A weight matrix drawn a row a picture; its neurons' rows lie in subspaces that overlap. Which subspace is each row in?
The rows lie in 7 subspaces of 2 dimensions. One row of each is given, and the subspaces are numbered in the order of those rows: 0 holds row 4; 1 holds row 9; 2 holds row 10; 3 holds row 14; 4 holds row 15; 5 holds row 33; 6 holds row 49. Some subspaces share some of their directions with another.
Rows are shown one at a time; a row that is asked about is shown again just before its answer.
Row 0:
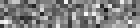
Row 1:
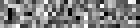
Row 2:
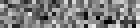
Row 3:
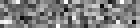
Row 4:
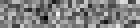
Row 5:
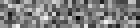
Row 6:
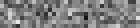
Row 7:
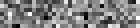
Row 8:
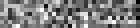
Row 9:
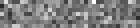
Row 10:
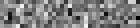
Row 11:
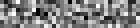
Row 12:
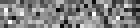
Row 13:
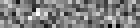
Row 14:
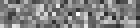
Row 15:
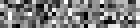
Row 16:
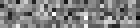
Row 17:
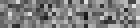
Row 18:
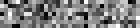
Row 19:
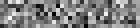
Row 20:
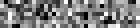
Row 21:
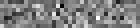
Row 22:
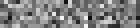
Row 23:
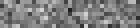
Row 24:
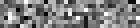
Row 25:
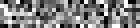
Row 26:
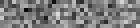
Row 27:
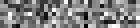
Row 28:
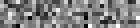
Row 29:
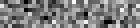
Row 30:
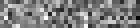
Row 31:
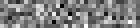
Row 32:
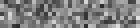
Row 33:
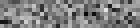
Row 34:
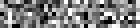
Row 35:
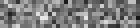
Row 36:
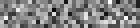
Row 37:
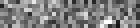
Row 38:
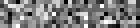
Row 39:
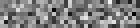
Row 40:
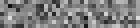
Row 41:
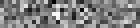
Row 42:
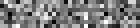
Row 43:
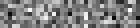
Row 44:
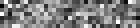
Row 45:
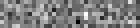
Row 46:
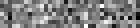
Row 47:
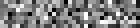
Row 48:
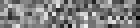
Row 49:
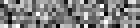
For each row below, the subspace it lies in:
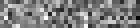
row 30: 6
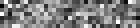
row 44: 1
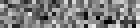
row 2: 2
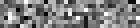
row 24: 2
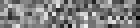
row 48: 6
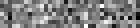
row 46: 4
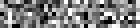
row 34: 4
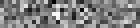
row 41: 0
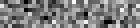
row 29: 2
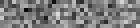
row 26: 0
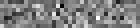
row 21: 3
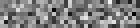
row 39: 1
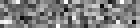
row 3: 5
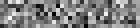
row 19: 3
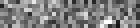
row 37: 2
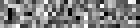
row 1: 2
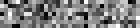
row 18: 1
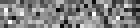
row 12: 6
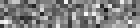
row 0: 5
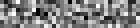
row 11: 4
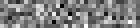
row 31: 3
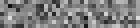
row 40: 3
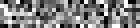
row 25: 6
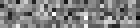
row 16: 0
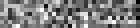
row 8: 6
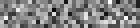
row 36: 1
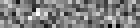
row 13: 4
